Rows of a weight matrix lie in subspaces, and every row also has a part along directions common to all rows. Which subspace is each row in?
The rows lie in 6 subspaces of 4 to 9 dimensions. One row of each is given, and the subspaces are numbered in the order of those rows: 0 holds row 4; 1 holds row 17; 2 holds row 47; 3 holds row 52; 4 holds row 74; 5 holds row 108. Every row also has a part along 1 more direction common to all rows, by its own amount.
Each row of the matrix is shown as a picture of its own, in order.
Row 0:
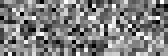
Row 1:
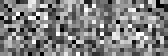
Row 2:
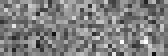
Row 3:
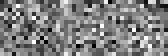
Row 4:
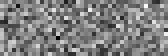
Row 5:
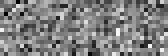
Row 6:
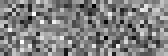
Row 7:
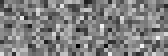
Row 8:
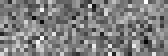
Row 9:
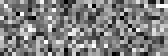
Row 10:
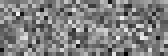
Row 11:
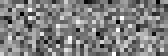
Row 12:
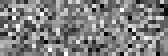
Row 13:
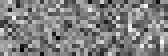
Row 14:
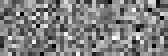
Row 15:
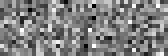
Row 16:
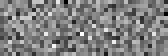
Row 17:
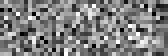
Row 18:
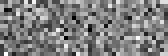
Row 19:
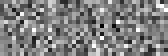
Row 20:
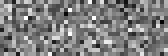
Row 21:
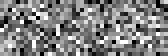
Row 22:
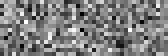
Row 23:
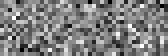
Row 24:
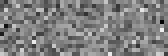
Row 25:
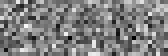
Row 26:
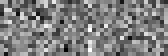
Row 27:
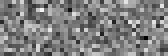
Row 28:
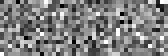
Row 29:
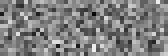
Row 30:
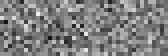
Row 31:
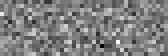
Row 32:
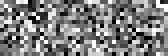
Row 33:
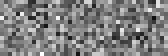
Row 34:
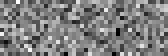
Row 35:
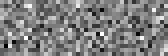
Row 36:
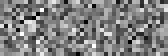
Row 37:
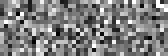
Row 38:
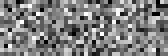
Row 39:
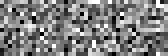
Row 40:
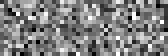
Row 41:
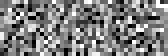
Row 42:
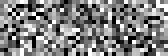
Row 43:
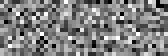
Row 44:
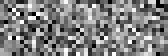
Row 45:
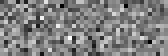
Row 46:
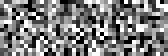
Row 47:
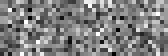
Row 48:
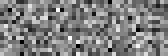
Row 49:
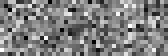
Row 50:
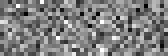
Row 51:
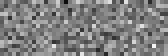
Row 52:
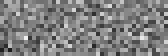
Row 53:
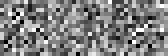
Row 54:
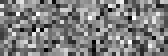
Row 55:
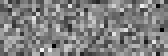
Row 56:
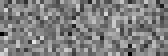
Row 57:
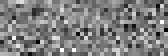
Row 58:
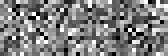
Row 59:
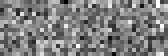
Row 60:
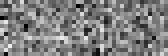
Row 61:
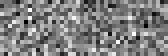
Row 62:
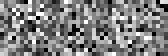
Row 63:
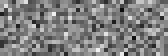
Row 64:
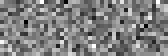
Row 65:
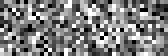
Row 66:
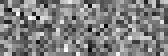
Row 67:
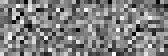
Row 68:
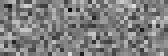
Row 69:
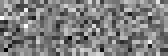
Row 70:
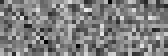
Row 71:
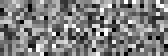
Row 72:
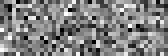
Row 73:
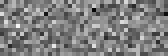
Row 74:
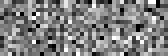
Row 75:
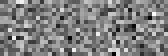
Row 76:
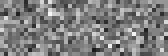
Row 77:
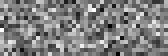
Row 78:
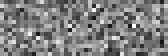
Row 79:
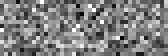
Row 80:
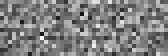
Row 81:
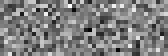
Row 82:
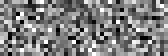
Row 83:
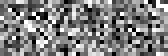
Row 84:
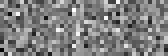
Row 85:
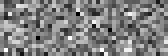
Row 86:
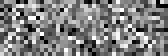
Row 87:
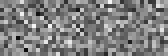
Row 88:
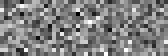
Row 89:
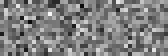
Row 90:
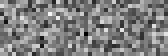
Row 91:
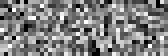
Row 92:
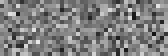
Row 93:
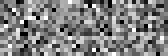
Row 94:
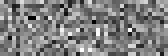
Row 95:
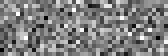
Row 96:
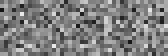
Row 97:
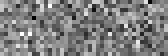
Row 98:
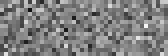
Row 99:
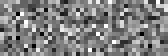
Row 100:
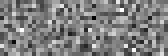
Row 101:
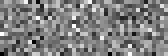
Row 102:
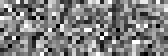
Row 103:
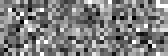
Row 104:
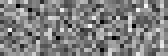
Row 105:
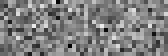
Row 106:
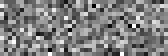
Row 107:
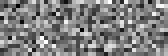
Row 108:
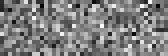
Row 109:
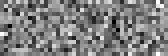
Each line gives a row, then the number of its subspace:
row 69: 1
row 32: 4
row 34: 1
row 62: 5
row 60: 1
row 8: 5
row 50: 0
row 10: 3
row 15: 3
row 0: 0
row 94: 3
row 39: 4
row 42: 1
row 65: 1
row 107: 4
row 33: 4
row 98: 2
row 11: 2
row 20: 3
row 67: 2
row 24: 5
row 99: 1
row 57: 2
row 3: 5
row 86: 3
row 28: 1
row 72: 3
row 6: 1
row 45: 1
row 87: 1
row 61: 2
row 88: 1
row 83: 3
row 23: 0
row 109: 5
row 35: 3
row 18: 2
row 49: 3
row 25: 1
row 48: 2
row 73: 4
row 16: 4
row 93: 2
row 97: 5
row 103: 2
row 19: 3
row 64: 2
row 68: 3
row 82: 3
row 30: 1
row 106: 0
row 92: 2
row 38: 3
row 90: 4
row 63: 4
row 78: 0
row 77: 0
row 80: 4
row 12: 4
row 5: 1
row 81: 4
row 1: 4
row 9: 0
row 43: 4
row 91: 1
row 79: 0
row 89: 5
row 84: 3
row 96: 1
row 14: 4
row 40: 2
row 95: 3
